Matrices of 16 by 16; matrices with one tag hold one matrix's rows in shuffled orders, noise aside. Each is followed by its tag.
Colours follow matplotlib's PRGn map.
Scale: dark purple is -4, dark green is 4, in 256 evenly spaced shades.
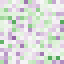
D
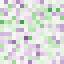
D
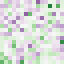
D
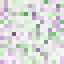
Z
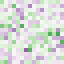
D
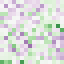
D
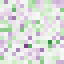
D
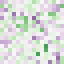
Z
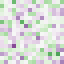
D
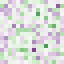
Z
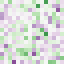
Z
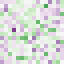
Z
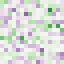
D
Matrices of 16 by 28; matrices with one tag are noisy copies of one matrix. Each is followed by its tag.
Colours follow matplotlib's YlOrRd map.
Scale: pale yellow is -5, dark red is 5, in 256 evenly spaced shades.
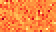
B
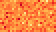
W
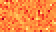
B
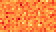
W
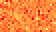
B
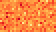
W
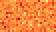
W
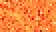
B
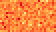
W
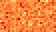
W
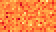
W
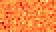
W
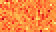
B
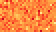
B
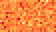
W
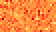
B
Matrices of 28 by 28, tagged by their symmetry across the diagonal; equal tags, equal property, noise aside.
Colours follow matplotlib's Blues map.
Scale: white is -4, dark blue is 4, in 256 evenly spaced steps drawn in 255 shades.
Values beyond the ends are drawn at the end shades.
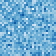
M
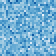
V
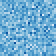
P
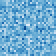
P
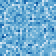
M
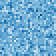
P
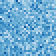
P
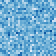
P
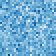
V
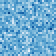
P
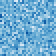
P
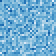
M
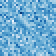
P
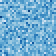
V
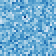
V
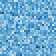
V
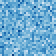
V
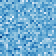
V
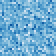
P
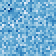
M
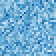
V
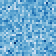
V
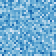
P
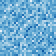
M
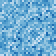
M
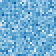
M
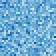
V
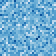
M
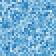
M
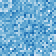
M
